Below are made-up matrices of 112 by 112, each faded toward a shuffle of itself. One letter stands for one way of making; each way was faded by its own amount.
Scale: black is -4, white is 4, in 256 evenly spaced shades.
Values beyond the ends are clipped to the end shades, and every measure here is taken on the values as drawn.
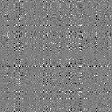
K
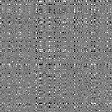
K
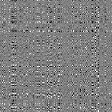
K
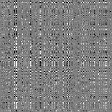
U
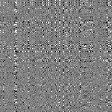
K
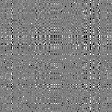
U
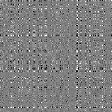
K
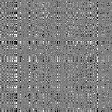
U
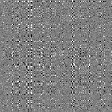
K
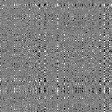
K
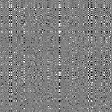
U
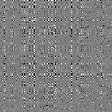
U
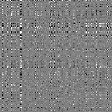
K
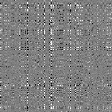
K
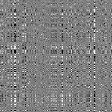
U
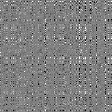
K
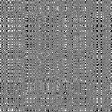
U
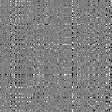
K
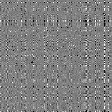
U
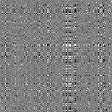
U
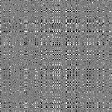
U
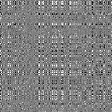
U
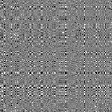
U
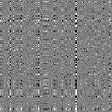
U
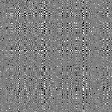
U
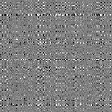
K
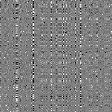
U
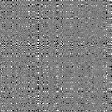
K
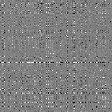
K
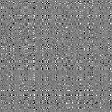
K
